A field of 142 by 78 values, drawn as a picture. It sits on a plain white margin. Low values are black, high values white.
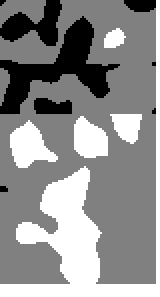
Seam: horizontal, 40% of the way down, the bottom part higher. Ninth with the highest average: bottom middle. Calmest part: bottom right.
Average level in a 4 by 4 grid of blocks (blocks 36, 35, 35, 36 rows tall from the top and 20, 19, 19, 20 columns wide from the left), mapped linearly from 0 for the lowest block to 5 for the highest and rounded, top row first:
1022 / 2233 / 3543 / 3553
